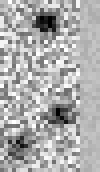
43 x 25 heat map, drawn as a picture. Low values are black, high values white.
There are three dips. No overall slope runs across the table. Neither half mirrors the other. The right part is calmer, past a seam about 80% of the way across. Overall the values sit about 70% of the way up the scale.
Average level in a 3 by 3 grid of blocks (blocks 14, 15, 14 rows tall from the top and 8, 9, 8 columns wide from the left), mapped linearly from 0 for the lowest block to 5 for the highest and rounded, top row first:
505
545
035
